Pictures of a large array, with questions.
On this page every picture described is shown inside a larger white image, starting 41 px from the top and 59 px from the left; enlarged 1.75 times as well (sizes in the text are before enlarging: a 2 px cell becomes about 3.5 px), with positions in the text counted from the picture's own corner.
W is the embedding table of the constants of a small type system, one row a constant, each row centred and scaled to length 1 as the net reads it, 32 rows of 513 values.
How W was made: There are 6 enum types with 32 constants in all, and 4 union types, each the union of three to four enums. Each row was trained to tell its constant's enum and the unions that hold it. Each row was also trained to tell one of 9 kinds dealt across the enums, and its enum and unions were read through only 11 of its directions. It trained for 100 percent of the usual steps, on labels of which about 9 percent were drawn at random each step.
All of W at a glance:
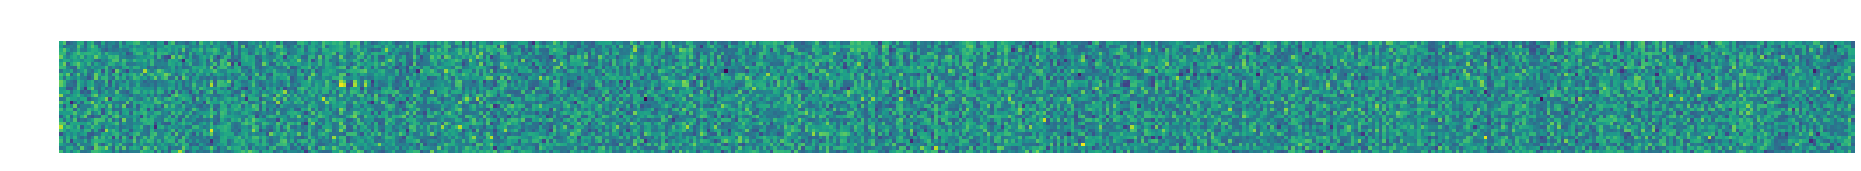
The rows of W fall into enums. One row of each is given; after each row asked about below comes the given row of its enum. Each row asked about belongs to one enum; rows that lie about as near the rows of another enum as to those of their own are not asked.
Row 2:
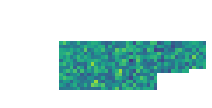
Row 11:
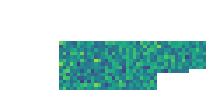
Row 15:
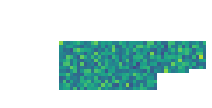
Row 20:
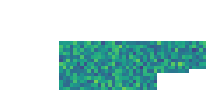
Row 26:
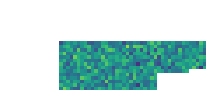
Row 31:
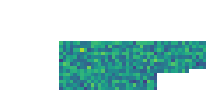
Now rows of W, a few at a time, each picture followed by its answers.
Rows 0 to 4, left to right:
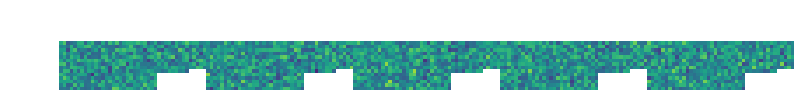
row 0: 11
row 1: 15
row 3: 2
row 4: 20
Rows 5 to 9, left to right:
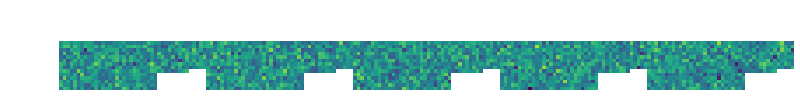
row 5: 20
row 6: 20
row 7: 11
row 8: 26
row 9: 2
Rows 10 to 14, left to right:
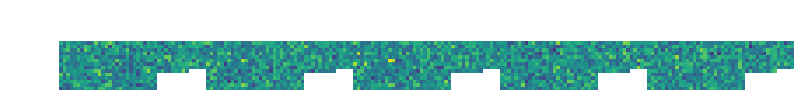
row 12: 11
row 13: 11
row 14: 2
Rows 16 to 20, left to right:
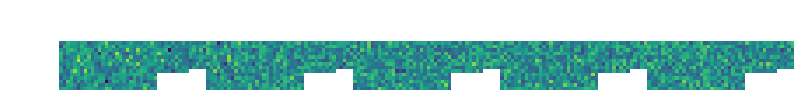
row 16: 26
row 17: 2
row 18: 31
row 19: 31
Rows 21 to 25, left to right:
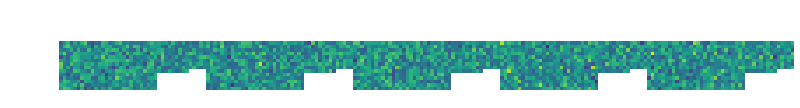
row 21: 26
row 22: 31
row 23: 20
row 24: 2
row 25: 20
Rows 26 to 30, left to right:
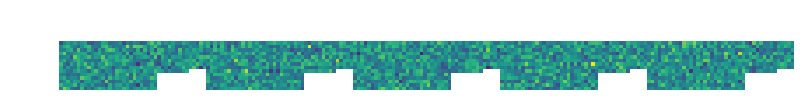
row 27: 31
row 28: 31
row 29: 15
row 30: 26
